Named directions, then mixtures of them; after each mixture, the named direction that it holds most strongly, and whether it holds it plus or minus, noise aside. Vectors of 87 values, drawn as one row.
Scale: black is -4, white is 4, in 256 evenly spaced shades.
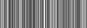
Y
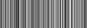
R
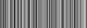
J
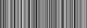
J, plus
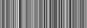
R, minus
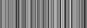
R, plus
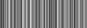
J, plus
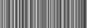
J, minus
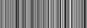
R, plus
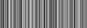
Y, minus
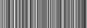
J, minus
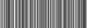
J, minus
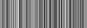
R, minus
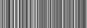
J, minus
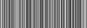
R, minus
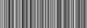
J, minus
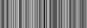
Y, minus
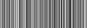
R, minus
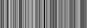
Y, minus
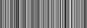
R, plus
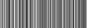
J, minus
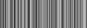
J, plus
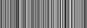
R, plus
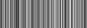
R, plus
